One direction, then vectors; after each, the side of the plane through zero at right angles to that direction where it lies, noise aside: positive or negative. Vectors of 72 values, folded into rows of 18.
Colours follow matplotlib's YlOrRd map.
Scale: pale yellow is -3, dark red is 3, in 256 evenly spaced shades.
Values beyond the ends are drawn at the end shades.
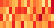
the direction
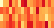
negative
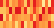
positive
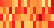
positive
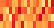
positive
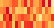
negative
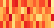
negative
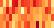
negative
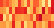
positive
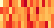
negative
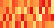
negative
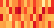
positive
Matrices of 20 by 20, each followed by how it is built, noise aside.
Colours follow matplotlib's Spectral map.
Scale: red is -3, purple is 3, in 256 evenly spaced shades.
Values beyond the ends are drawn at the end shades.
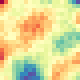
smooth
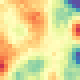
smooth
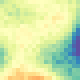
smooth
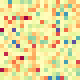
noise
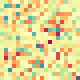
noise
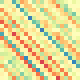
Toeplitz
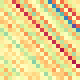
Toeplitz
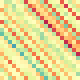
Toeplitz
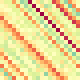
Toeplitz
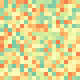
noise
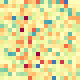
noise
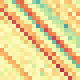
Toeplitz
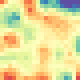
smooth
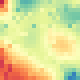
smooth
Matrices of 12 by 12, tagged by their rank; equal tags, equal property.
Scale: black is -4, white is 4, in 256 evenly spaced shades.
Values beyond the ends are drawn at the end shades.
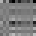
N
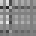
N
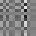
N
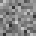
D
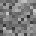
D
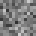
D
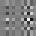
N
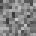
D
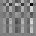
N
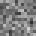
D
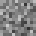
D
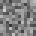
D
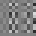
N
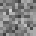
D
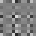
N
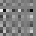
N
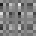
N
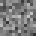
D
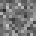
D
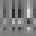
N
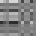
N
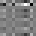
N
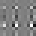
N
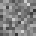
D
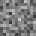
D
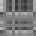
N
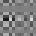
N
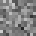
D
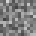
D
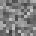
D
